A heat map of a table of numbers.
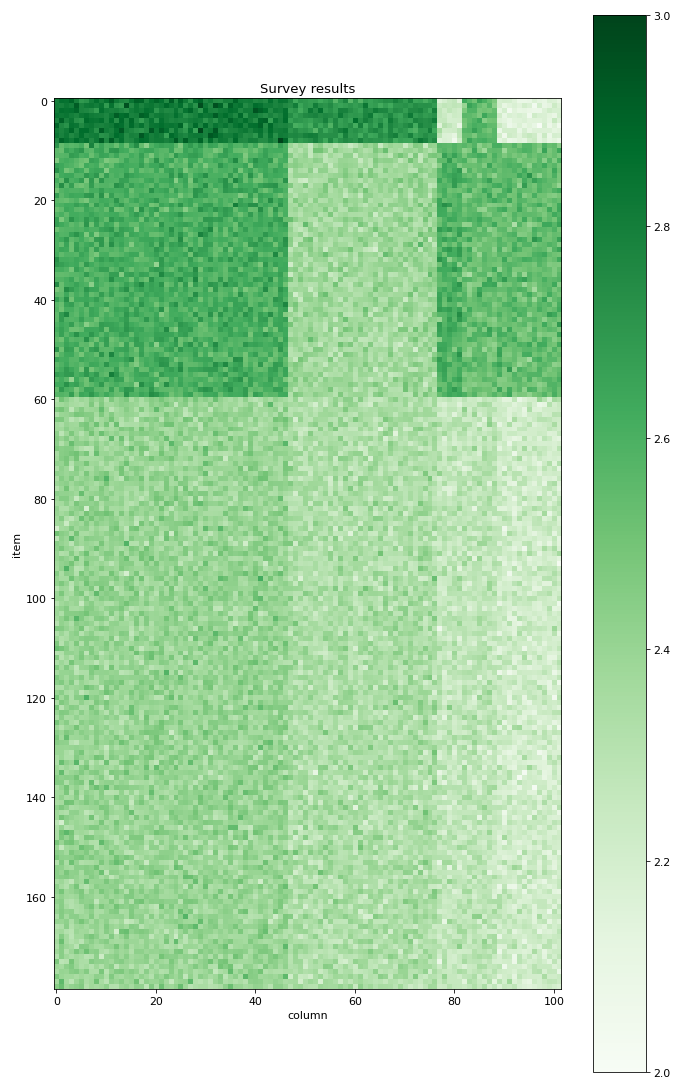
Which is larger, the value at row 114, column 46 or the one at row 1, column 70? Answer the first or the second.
the second
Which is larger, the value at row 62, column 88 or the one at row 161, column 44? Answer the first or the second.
the second
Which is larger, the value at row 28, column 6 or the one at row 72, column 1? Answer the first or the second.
the first
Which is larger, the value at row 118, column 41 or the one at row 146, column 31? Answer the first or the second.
the first
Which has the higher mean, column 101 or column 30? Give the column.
30
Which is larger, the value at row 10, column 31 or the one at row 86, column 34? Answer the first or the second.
the first
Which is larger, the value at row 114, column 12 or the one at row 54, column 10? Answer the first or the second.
the second
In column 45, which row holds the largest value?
8
